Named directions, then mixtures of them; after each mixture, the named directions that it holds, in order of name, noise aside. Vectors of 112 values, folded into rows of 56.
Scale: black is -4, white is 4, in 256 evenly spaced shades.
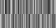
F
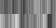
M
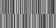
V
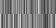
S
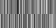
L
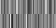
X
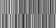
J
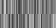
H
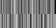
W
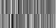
F, H, X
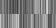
L, M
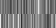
L, M, S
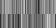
M, S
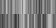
H, M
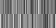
S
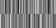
F, L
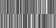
L, V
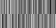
J, W, X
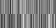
J, M, W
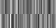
F, X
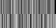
W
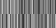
J, W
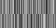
V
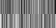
M, S, W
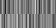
F, H, W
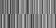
J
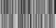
M, W, X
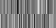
L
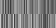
S, V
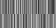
V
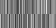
L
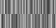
F, M, S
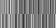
J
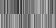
L, M
